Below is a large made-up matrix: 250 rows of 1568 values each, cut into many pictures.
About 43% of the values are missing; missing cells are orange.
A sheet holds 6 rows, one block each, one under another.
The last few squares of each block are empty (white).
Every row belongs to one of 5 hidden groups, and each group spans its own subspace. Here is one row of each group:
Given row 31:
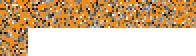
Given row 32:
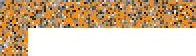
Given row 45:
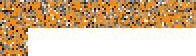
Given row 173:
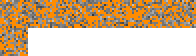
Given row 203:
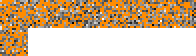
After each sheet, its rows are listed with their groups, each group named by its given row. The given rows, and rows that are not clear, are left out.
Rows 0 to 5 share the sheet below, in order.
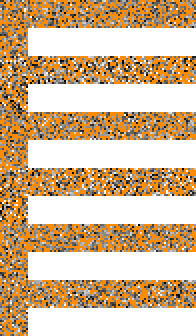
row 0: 203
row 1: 31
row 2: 203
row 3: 45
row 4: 45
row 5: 31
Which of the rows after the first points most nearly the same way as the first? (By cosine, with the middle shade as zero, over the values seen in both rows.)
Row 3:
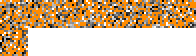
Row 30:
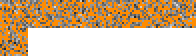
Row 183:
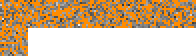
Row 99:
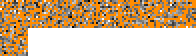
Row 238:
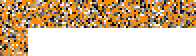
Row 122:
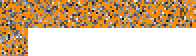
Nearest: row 30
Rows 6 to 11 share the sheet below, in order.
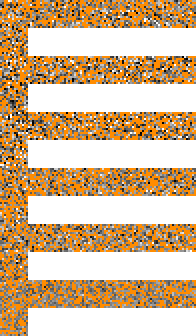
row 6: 45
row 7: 31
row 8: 203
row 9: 203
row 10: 32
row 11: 203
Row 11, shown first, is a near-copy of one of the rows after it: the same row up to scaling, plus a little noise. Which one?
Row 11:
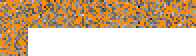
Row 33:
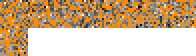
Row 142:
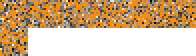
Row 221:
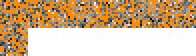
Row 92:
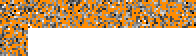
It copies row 33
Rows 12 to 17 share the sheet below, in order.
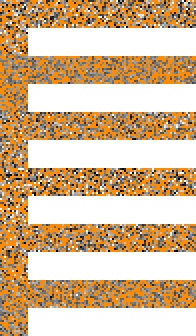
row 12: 31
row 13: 32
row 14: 32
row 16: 31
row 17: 31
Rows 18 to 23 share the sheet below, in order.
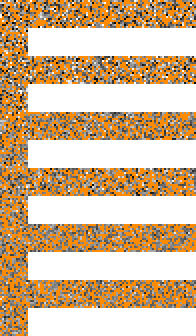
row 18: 32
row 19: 32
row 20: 203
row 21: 45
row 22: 31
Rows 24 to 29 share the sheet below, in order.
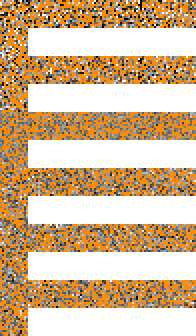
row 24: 203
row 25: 203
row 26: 32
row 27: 31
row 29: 173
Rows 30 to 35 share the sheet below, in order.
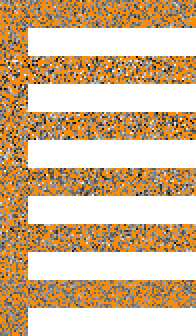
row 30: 45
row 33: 203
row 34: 173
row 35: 31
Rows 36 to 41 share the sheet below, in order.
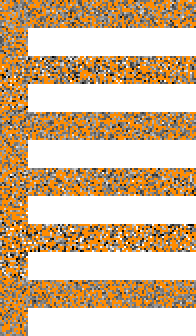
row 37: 203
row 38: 31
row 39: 32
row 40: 31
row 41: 45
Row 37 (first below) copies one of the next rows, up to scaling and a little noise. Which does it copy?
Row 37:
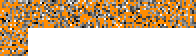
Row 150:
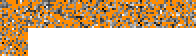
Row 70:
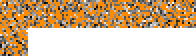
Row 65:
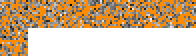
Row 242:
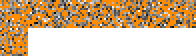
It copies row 242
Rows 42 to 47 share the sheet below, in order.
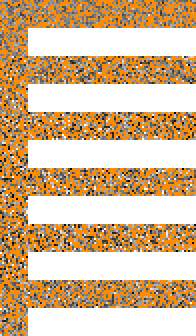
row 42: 203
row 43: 31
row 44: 31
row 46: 173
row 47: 32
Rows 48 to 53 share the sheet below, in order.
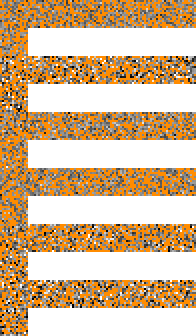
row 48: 45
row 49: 173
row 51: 32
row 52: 32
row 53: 173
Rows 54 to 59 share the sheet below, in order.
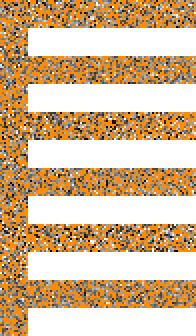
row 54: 31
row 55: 173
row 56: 203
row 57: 32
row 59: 173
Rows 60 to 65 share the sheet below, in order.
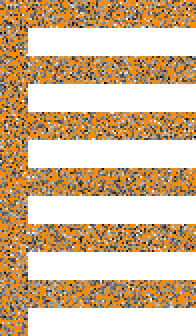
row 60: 31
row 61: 173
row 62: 203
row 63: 31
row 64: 31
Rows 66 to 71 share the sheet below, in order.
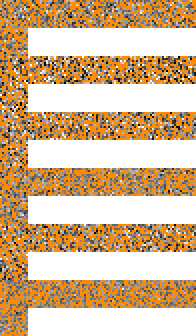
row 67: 32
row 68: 31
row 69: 45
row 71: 45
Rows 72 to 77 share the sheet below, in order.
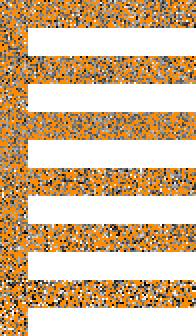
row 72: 173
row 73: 45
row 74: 173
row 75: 203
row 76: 203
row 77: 173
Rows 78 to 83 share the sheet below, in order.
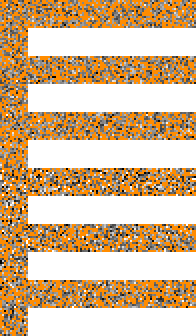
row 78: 31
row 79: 173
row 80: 32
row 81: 173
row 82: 45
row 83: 173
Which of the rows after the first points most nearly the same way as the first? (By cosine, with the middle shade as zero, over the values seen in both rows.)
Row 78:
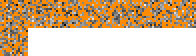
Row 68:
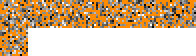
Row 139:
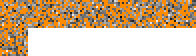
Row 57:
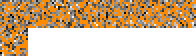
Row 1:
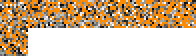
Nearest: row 1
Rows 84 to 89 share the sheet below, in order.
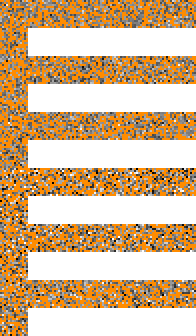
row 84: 203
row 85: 203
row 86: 31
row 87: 31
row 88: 31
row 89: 203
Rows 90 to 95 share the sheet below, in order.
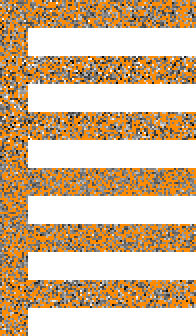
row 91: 31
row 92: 203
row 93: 31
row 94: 173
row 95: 173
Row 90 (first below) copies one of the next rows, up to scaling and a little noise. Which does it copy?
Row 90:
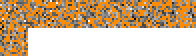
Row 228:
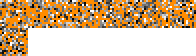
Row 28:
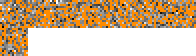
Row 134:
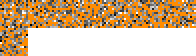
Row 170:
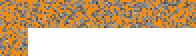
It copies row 28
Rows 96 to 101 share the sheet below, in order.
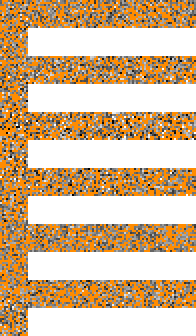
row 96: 32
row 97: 45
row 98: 203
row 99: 173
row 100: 32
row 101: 45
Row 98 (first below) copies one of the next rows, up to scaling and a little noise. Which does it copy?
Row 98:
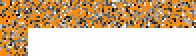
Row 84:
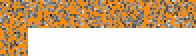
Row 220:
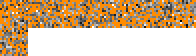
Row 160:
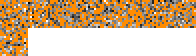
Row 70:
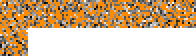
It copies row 220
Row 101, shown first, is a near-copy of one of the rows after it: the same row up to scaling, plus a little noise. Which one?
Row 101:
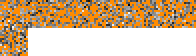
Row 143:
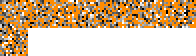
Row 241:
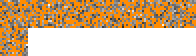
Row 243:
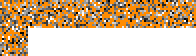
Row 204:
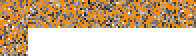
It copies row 204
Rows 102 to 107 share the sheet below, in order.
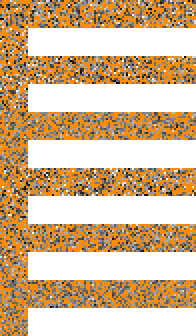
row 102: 45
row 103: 31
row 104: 32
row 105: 203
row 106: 31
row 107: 31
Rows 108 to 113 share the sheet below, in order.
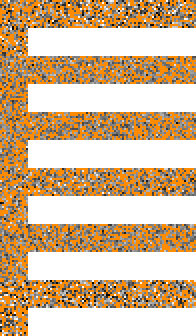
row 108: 45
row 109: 31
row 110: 45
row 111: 203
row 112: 32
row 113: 32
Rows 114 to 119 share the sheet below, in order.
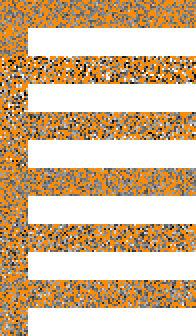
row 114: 31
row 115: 173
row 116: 203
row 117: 32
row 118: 173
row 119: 32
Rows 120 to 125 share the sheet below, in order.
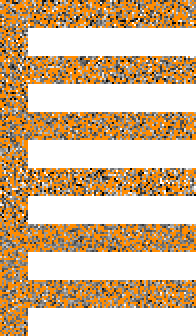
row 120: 173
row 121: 45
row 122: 173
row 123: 203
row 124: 31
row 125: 203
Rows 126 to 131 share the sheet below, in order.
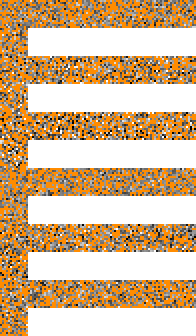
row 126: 32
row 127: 32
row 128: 45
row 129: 173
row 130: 45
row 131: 32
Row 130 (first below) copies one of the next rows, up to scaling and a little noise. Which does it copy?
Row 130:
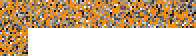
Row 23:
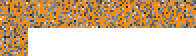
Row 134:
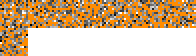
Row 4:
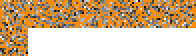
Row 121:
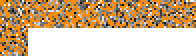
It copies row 4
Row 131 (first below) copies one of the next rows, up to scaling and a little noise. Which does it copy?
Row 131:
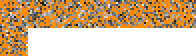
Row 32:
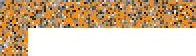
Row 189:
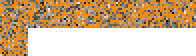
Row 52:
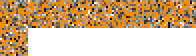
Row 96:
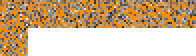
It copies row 189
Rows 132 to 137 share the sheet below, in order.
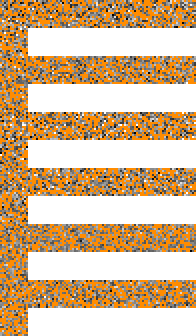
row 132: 31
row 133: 173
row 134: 45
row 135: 45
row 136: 31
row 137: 45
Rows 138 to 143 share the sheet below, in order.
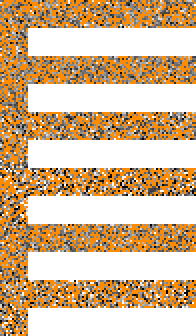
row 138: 45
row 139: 173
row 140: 31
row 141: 32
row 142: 203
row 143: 45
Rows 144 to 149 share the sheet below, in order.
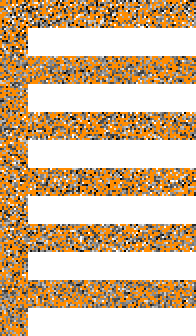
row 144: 31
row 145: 203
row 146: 31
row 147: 32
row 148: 31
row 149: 45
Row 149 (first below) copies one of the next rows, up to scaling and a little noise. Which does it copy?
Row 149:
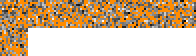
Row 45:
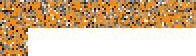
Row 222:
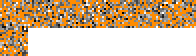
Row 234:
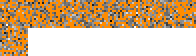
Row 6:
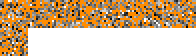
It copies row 45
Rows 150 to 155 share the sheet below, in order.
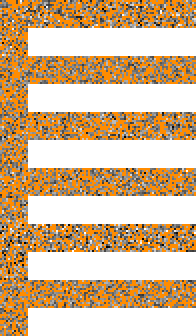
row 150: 203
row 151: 45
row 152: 203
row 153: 203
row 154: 173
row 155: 31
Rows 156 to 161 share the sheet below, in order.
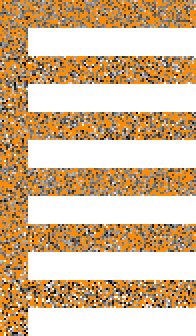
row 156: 45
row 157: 173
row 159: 31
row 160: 203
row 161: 203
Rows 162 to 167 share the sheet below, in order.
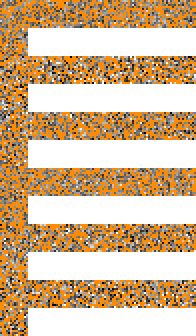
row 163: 173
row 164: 203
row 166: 173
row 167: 203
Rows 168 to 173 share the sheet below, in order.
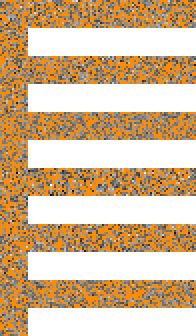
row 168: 45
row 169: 45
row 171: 31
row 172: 31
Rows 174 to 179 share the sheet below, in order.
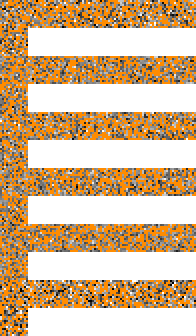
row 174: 32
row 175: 32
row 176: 173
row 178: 31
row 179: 173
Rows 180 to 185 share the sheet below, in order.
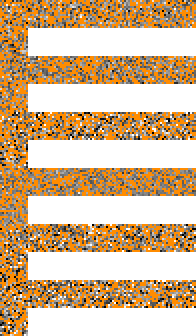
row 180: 31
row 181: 31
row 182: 173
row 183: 45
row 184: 45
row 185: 203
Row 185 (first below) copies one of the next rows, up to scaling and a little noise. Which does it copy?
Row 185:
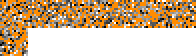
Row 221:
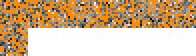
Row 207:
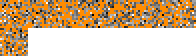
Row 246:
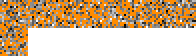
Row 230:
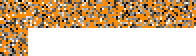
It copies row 221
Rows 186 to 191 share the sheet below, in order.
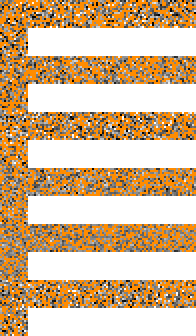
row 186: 31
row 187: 32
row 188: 31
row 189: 32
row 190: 31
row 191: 32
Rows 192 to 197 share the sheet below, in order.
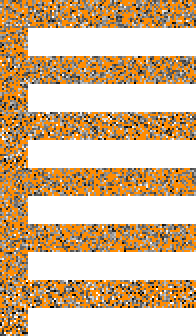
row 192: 173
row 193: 45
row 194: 45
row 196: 203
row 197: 45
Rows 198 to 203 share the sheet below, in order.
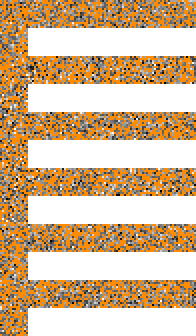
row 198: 31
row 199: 45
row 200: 32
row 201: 32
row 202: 31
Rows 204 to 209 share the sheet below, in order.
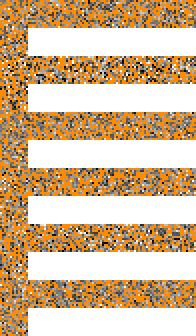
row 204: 45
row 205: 31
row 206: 173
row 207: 203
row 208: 173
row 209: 203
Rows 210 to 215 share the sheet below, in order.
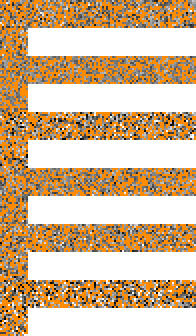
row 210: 32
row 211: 32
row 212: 32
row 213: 203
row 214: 45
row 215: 32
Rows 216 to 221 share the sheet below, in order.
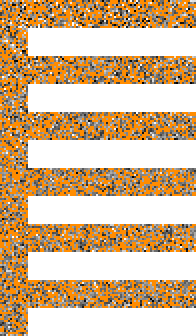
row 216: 31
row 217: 31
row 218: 31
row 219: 32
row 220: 203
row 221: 203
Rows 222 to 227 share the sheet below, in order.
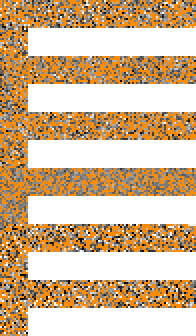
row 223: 45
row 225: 32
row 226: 31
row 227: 203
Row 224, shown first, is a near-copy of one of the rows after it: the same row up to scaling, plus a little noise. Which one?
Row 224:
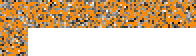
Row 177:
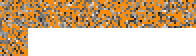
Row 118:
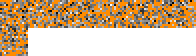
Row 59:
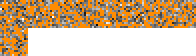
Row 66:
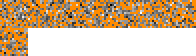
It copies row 177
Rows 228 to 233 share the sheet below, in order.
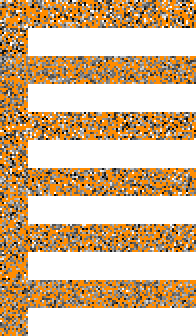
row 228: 45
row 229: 173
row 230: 203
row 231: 203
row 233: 45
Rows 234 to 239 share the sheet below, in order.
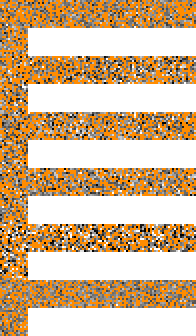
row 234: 45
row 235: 45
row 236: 173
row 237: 173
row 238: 31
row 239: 32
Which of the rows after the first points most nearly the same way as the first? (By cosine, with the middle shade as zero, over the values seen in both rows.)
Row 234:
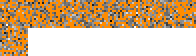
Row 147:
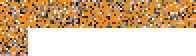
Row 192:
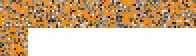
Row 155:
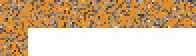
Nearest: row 192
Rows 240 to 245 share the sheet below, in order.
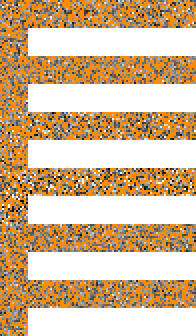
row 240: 31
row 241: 45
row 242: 203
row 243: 45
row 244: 45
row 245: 31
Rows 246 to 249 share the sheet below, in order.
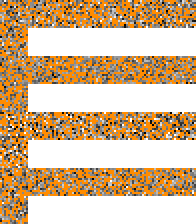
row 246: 203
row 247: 173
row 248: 203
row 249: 32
